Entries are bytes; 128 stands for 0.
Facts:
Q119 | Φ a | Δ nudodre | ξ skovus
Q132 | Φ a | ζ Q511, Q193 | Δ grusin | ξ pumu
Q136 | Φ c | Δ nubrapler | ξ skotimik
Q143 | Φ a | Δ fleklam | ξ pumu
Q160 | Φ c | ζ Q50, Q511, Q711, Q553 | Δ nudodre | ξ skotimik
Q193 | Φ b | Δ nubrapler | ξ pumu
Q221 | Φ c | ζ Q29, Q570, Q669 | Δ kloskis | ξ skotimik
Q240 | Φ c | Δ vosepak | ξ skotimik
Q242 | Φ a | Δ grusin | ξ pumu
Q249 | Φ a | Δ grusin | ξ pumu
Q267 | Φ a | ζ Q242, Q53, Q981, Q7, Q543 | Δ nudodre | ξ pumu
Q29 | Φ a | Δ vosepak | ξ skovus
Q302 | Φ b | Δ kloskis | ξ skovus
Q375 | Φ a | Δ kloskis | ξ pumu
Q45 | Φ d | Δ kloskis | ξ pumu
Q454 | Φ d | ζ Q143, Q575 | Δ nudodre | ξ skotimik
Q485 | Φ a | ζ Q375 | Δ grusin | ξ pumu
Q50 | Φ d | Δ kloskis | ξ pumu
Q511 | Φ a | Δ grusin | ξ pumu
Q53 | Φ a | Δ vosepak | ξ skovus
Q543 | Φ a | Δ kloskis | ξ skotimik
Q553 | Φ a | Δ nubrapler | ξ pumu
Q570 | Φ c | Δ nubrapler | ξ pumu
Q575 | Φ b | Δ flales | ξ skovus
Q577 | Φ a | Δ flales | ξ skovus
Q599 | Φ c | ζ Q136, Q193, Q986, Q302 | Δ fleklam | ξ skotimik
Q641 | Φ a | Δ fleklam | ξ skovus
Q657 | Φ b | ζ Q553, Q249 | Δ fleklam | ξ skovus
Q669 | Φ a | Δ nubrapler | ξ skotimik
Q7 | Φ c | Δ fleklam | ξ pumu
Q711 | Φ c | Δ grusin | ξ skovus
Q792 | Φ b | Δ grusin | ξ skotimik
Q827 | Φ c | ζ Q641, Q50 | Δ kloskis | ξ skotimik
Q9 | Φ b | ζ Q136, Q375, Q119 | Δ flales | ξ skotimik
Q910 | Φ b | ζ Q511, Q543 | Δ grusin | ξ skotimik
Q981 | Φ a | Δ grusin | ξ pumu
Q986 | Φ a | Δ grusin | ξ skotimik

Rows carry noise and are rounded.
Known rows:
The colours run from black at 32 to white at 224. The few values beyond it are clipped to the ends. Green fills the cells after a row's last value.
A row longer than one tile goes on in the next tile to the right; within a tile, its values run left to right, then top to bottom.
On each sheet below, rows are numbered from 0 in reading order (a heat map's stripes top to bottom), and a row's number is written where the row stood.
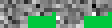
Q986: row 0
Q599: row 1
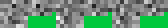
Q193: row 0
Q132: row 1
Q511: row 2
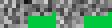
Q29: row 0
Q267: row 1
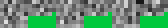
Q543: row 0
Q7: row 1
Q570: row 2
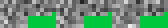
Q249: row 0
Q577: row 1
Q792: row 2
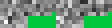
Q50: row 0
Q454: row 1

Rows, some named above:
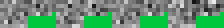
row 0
Q711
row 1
Q193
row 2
Q711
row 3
Q221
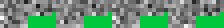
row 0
Q485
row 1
Q711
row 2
Q132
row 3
Q575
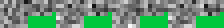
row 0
Q143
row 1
Q9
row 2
Q657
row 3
Q9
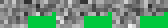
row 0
Q240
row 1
Q45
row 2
Q910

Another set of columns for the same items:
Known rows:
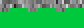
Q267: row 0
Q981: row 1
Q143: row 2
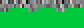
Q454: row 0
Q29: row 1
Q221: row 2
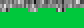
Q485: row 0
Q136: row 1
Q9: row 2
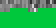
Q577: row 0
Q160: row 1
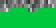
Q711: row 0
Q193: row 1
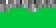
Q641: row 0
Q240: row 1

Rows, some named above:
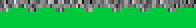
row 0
Q221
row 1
Q575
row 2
Q454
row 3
Q7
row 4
Q302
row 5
Q193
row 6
Q657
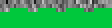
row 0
Q7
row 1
Q570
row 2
Q792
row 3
Q511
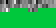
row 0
Q599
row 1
Q132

